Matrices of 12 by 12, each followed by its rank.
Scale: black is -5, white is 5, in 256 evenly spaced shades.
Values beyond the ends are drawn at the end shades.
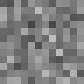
full rank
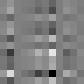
one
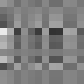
one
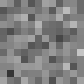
full rank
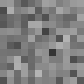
full rank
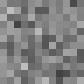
full rank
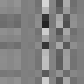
one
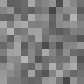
full rank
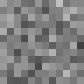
full rank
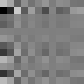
one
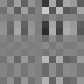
one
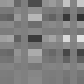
one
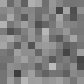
full rank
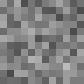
full rank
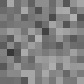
full rank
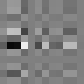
one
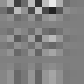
one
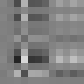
one
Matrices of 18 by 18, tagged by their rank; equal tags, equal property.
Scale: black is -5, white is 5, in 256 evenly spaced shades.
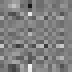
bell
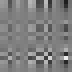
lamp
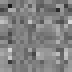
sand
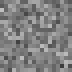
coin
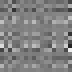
bell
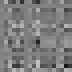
bell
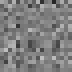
sand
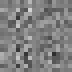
sand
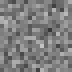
coin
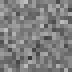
coin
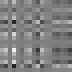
lamp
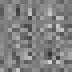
sand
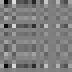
lamp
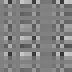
lamp
